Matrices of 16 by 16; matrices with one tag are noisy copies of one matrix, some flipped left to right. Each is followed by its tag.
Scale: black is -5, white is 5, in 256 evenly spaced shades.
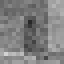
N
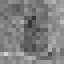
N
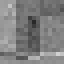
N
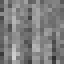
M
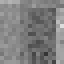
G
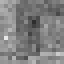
N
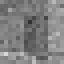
N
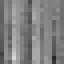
M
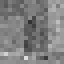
N
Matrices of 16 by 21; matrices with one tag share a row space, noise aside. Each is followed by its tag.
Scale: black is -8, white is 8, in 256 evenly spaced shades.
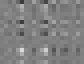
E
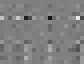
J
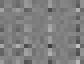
J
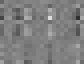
J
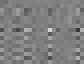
J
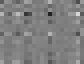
J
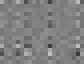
J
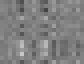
E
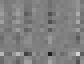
J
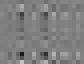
E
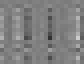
J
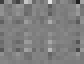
J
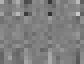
J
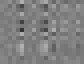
E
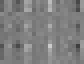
J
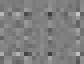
J
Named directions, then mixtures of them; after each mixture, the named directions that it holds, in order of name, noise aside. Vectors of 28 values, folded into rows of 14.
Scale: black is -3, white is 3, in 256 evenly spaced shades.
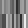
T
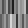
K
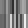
K, T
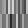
K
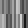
T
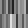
K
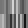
K, T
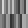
K, T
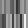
T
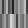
K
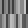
K, T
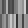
K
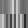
K, T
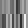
T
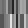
K, T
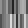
K, T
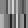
K, T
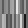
T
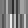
K, T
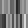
T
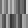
K, T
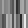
T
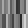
K, T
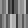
K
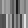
T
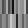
K
